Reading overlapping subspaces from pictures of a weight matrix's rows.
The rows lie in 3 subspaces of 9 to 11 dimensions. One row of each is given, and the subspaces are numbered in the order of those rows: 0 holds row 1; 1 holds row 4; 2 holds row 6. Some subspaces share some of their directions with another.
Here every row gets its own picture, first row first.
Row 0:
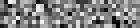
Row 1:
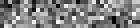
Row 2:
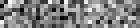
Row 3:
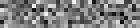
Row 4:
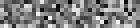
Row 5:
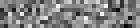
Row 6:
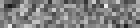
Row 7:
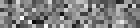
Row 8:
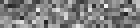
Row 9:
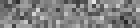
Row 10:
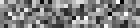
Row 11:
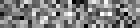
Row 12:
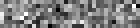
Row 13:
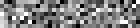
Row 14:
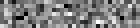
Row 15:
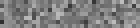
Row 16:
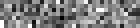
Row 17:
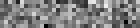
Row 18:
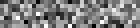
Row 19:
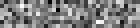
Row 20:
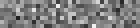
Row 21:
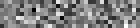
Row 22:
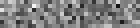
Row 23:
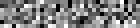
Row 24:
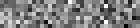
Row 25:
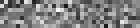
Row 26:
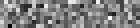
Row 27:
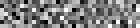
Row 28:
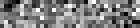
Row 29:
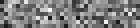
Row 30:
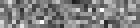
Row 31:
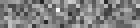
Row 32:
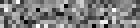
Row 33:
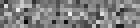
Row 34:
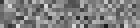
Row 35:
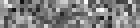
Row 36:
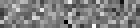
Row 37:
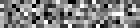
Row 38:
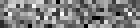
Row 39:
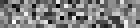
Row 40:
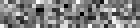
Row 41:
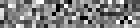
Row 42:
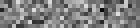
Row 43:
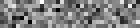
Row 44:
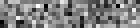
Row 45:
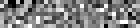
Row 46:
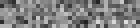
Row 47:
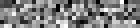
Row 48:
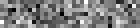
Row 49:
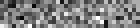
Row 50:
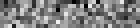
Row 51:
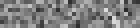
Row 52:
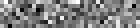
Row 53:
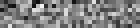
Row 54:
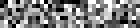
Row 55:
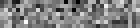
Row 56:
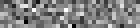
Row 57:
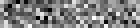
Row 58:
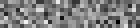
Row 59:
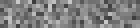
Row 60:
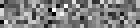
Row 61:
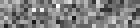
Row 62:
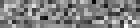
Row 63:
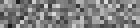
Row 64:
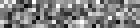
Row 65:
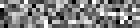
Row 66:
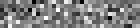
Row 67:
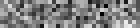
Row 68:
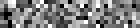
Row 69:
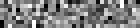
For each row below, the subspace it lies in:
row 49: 1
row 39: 1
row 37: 0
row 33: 0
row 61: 0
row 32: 0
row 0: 2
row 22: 2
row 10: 2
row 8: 2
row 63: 1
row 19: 0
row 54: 2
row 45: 2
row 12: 1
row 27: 0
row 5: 2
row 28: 2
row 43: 1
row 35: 2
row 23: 1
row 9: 1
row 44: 2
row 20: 0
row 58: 0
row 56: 0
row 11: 2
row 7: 2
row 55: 1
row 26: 2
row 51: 2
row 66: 2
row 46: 1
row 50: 1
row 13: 1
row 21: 0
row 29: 1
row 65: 2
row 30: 2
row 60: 1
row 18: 0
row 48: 2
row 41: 1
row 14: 1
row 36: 0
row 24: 1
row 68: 1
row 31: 2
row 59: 1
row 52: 0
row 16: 2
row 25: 2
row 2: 2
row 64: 0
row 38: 1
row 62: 0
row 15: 1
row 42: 2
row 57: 1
